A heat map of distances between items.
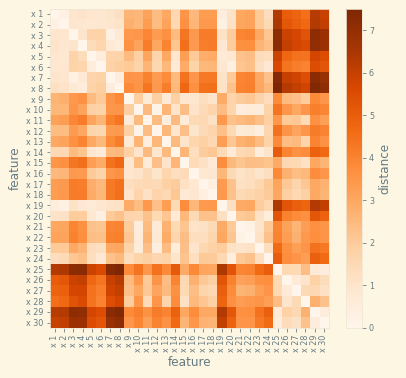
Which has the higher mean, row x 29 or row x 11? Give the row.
x 29
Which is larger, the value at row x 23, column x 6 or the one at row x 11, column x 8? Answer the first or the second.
the second
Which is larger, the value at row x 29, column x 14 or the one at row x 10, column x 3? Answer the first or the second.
the first
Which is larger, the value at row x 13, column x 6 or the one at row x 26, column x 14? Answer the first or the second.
the second
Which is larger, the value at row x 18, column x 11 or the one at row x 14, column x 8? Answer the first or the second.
the second
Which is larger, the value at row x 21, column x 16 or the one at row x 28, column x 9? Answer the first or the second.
the second
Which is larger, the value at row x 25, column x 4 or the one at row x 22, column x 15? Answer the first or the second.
the first
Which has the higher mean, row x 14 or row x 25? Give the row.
x 25
